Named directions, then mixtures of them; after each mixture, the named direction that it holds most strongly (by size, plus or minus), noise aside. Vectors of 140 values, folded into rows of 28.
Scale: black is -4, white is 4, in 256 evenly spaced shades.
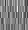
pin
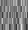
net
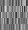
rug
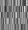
rug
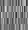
rug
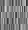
rug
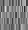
rug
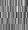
pin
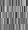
rug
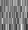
net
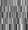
net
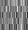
net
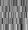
net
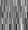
net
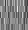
pin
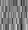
net
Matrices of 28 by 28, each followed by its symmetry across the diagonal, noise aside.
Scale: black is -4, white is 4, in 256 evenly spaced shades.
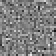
antisymmetric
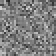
antisymmetric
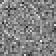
symmetric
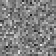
neither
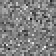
neither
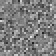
symmetric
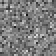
symmetric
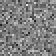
neither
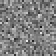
antisymmetric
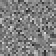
antisymmetric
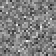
symmetric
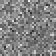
symmetric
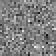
antisymmetric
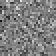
antisymmetric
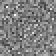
symmetric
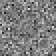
symmetric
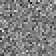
antisymmetric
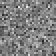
neither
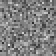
antisymmetric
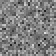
symmetric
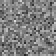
neither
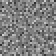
antisymmetric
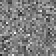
neither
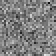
neither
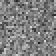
neither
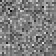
symmetric
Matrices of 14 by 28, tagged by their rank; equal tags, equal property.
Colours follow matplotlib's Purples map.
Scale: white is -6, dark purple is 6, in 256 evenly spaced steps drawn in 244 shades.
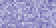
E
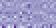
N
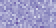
E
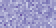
E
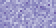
E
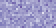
E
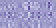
N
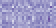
N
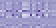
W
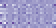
W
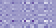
W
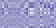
W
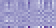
W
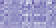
N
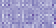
N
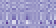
W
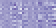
N
